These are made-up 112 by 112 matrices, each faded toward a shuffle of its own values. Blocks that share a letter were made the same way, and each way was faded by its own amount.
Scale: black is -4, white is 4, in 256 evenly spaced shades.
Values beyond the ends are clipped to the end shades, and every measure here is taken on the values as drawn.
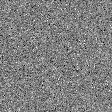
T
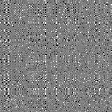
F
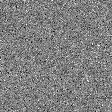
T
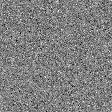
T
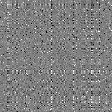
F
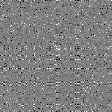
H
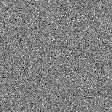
T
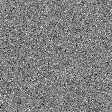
T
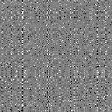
F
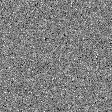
T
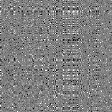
F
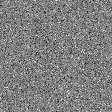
T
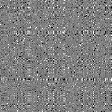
F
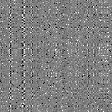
F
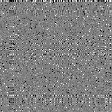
H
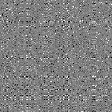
H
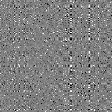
F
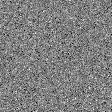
T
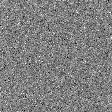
T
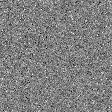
T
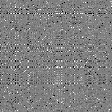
H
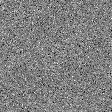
T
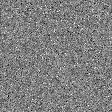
T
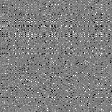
H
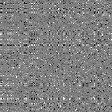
H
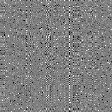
F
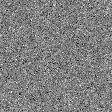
T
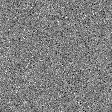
T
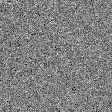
T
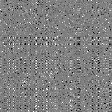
H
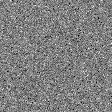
T
